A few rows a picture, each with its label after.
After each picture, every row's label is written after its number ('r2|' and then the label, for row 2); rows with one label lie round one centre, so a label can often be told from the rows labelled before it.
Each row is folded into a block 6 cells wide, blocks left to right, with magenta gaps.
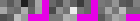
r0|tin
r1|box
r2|box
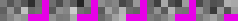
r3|box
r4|box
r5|box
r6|box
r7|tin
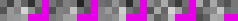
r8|box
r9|box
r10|box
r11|box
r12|box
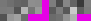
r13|tin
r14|box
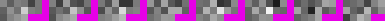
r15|box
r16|box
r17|box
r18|box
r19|box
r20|box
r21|tin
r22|tin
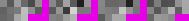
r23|box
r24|box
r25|box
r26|tin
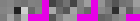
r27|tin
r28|tin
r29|tin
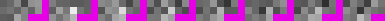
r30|tin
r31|box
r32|box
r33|box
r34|box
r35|tin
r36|box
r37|tin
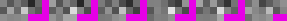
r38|box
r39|box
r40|box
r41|box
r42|box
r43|tin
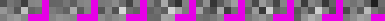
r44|tin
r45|tin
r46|box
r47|box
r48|tin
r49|box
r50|box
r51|box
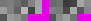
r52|tin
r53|tin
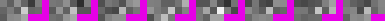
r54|box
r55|box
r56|tin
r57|tin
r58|box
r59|tin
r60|tin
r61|tin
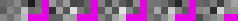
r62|box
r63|box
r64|box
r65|box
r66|tin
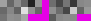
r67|box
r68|tin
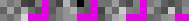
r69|box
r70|box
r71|box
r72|tin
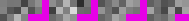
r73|tin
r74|box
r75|tin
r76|tin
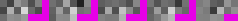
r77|box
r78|box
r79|box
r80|box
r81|tin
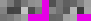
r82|tin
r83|tin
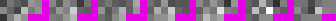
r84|tin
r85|box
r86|tin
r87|box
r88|box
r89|box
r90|tin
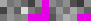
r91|box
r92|box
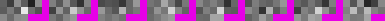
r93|box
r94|box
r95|tin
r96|box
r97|box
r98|tin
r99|box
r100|box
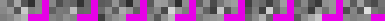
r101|box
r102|box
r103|box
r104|box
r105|tin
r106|tin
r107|tin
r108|box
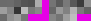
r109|tin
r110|box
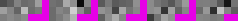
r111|tin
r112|box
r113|tin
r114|tin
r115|box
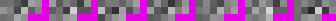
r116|tin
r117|box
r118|tin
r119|tin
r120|tin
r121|box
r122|tin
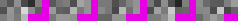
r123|box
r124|tin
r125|tin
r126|box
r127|tin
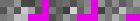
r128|box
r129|tin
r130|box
